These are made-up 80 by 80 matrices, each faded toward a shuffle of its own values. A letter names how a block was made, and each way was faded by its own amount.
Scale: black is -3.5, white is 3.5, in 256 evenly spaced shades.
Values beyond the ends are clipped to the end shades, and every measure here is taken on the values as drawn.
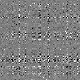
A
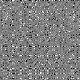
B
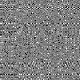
B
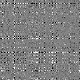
A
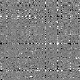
A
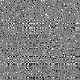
B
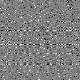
B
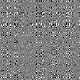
A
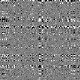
A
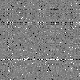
B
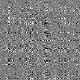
A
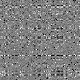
B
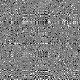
B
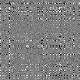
A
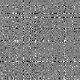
A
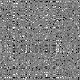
B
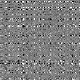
A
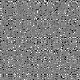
B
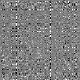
A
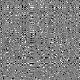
B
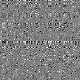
B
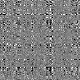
A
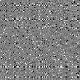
B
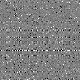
B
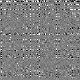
A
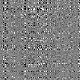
A
